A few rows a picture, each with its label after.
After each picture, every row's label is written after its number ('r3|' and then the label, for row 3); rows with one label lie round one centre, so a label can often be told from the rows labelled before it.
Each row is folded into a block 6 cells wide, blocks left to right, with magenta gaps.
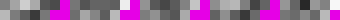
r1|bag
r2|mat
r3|mat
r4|bag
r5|mat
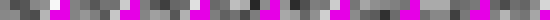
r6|mat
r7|mat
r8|mat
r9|bag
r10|mat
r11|bag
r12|bag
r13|mat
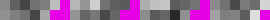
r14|mat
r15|bag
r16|bag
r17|mat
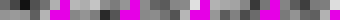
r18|mat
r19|bag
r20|mat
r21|bag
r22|mat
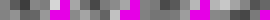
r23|mat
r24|mat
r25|mat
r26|bag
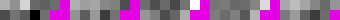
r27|bag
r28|bag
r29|mat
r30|mat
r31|bag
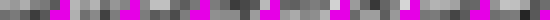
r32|bag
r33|bag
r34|bag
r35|mat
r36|mat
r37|mat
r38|bag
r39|bag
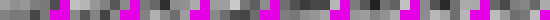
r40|bag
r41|bag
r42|mat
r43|bag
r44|mat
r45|mat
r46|mat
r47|mat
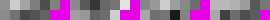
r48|bag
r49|mat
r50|bag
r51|bag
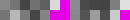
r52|mat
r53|mat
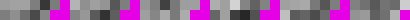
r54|bag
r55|bag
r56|mat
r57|bag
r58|bag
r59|mat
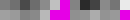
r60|mat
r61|mat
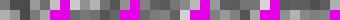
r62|mat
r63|bag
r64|mat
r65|mat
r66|mat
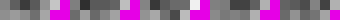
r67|mat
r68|mat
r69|mat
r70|mat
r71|mat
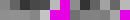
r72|mat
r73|mat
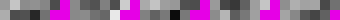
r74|bag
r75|mat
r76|bag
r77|mat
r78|bag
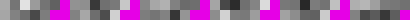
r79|bag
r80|mat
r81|bag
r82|mat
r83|mat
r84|bag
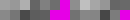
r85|bag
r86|bag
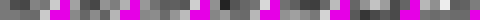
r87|mat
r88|mat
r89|mat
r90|mat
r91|mat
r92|bag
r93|bag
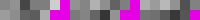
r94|mat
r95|bag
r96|bag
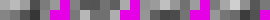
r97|bag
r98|mat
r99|bag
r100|bag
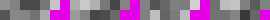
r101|mat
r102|bag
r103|mat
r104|bag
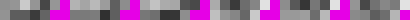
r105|bag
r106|bag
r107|bag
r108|mat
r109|mat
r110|mat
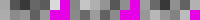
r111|mat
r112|bag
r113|mat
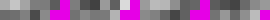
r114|bag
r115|mat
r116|bag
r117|mat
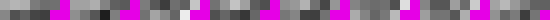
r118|bag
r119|bag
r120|mat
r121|bag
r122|bag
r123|mat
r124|mat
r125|bag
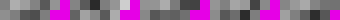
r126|bag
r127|mat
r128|bag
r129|bag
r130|bag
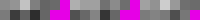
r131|bag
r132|bag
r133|bag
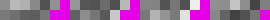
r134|bag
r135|mat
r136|mat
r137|bag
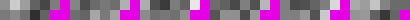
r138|bag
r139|mat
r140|mat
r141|mat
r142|mat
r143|bag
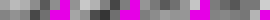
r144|bag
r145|bag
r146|mat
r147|mat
